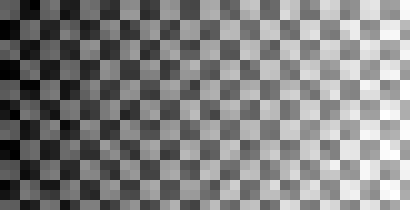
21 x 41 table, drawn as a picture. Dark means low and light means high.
No lone cell stands out from its neighbours. There is an overall slope up to the right. Overall the values sit about 50% of the way up the scale. A checkerboard runs through the table.
